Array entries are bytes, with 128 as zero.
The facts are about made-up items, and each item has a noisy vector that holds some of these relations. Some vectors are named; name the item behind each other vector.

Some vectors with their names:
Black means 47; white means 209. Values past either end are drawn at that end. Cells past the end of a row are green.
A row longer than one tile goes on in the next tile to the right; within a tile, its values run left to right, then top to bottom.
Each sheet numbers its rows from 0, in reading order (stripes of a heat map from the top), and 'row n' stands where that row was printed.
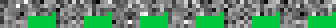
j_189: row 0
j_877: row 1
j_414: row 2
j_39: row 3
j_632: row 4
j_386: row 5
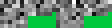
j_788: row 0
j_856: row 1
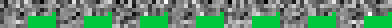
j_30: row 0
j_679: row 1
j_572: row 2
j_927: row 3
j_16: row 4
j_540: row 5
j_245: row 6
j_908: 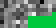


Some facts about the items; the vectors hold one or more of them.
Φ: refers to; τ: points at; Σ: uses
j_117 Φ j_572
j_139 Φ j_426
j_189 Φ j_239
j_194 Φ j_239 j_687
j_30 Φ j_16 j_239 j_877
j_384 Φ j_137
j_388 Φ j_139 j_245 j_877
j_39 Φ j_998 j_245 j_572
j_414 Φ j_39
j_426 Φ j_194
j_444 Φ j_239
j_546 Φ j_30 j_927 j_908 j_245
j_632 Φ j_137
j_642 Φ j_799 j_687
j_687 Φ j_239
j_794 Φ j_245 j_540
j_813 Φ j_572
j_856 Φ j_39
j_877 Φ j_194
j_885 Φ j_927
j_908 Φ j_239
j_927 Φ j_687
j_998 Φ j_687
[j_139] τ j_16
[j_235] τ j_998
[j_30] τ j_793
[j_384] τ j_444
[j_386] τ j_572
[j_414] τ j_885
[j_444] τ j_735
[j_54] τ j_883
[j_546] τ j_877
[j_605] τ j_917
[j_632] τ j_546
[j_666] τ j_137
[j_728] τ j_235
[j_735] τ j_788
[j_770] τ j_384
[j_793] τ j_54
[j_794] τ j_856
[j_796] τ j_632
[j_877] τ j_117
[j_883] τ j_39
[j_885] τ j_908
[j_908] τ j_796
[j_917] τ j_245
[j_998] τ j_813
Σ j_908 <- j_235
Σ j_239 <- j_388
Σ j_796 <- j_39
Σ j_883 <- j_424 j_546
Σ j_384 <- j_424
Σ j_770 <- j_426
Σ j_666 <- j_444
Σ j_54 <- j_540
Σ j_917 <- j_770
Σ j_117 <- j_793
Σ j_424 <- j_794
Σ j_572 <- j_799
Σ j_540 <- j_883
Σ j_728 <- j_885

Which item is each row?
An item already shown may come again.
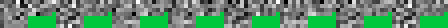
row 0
j_856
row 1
j_813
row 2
j_770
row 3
j_30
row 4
j_572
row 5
j_16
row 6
j_728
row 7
j_813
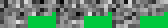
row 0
j_30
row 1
j_386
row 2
j_728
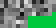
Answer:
j_54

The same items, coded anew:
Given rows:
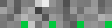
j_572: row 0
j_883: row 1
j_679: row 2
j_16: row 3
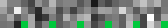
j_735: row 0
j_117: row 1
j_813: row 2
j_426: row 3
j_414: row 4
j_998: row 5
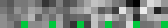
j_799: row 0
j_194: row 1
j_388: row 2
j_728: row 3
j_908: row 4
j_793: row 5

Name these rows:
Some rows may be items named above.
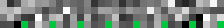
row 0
j_384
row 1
j_998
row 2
j_885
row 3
j_426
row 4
j_426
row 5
j_414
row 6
j_444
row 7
j_235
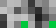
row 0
j_728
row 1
j_117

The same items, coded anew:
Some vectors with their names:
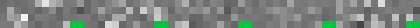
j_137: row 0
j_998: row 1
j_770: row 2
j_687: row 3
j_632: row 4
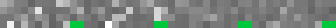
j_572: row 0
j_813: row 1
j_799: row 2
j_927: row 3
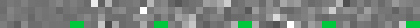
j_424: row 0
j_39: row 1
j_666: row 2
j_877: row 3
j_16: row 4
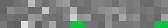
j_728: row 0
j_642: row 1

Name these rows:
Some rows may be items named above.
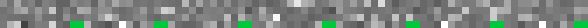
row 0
j_444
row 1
j_877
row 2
j_796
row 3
j_137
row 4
j_632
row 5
j_813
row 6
j_546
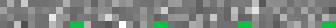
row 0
j_30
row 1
j_877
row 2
j_245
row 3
j_908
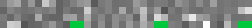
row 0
j_384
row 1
j_414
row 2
j_117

